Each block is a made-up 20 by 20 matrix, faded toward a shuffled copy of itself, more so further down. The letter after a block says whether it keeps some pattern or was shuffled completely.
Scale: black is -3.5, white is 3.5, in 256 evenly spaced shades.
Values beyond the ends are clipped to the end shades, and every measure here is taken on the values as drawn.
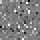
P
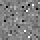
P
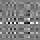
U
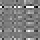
U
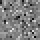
P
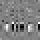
U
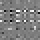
U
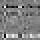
U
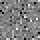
P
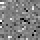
P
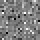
P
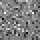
P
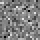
P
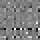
U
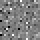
P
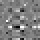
U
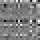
U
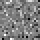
P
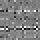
U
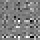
U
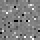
P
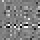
U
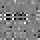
U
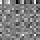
U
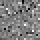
P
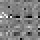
U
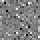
P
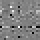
U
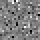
P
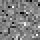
P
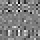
U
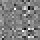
U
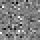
P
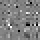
U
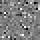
P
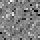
P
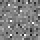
P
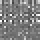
U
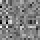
U
